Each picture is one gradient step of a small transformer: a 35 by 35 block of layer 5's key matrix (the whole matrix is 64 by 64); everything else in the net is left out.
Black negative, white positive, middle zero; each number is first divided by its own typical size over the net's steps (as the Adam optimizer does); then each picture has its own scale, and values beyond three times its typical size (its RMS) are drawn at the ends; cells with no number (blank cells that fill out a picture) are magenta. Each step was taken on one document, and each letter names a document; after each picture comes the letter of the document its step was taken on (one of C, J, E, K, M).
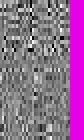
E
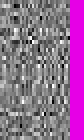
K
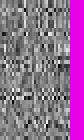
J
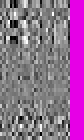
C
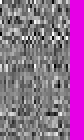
K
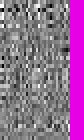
E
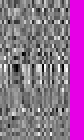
K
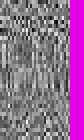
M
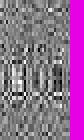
J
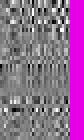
K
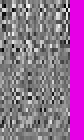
J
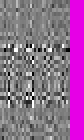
E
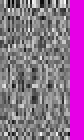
M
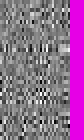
J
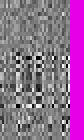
C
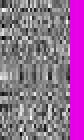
M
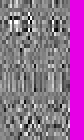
C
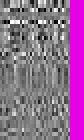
K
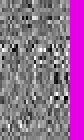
E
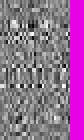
C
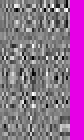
E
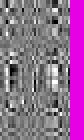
K
